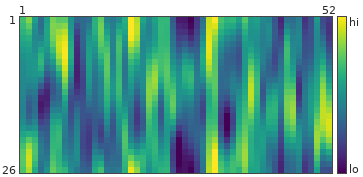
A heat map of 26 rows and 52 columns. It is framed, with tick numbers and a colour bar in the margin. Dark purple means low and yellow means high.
Overall the values sit about 50% of the way up the scale. There is no overall slope. The values follow a bell shape. Streaks run downward.
